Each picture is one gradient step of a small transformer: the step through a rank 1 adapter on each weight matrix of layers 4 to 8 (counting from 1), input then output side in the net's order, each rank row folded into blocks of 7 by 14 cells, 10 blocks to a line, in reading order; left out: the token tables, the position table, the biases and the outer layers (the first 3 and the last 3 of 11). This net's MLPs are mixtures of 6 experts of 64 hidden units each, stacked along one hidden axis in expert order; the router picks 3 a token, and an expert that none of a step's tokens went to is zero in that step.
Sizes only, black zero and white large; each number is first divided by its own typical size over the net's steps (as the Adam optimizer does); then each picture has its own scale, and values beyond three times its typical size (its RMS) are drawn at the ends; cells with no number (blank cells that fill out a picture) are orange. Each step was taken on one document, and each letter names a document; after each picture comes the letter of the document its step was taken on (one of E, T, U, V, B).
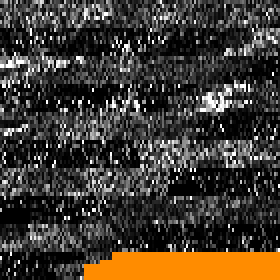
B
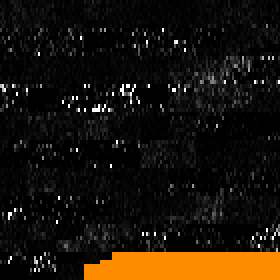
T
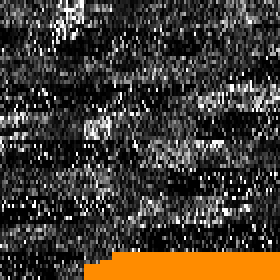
B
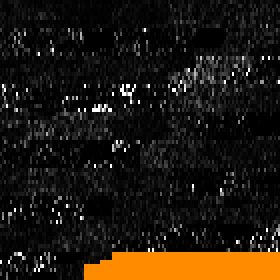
T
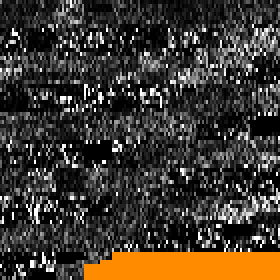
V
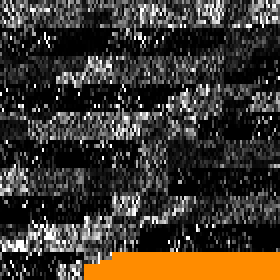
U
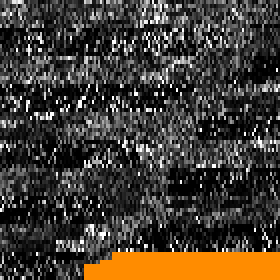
B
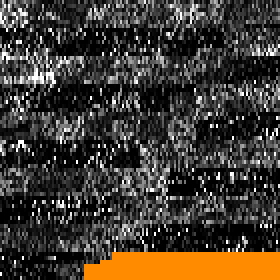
B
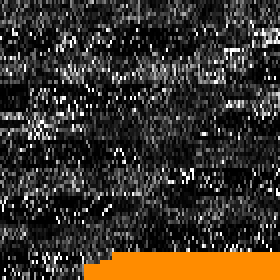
V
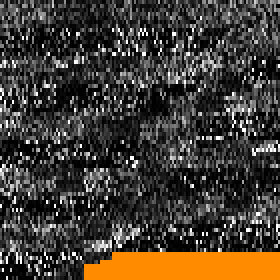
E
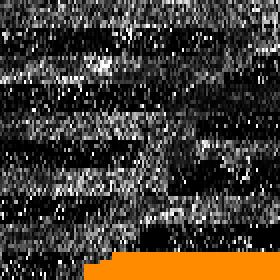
U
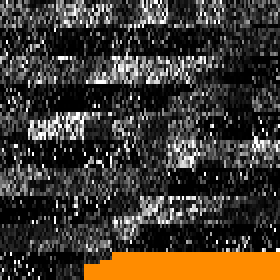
B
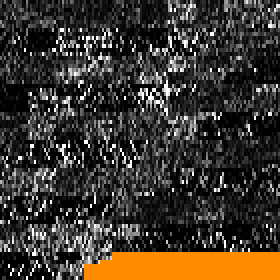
V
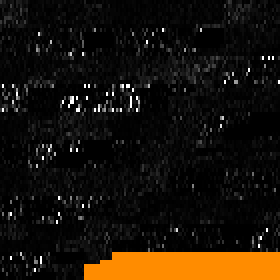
T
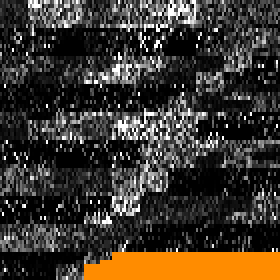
U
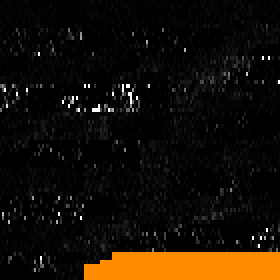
T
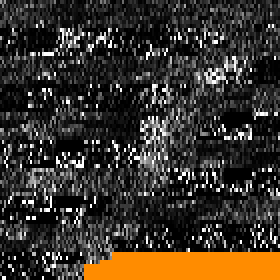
V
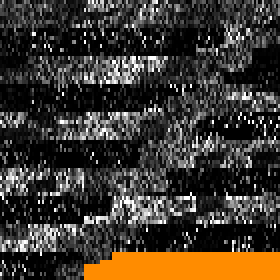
U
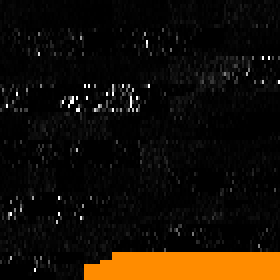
T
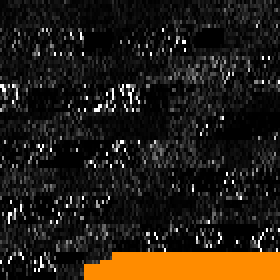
T
